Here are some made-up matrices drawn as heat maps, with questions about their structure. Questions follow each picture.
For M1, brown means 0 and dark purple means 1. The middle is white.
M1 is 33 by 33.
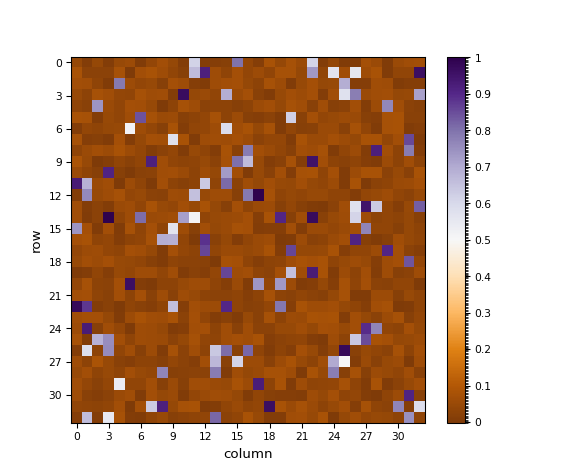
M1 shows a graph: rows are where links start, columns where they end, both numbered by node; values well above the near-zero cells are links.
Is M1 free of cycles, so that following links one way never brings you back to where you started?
no
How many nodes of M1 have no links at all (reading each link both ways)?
2
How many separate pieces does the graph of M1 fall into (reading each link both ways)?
3
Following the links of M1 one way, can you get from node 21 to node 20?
no
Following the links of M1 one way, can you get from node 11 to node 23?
no
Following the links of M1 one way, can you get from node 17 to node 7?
yes
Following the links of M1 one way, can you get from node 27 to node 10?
yes
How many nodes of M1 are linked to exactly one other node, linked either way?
2
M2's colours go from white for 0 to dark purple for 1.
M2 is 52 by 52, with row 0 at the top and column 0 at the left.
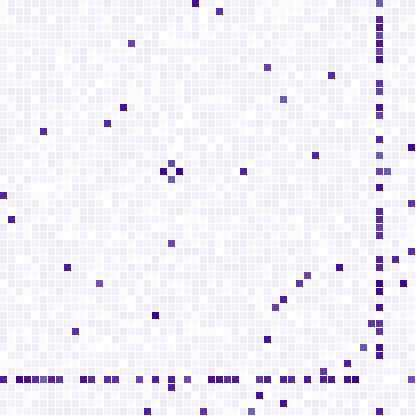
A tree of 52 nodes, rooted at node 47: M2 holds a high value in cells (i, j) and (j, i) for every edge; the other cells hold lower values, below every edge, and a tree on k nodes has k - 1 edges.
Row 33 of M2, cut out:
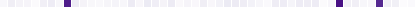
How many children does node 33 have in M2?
2
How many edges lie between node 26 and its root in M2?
1
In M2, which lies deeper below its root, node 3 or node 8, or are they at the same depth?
node 8
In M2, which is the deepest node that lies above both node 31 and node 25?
51
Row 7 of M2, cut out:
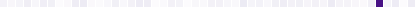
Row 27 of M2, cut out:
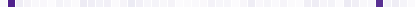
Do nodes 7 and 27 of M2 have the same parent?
yes
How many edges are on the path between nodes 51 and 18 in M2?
1
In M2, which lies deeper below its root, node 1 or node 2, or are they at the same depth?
node 1
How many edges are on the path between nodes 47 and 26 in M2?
1
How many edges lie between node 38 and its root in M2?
1
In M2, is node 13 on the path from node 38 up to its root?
no
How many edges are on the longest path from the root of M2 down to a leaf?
2
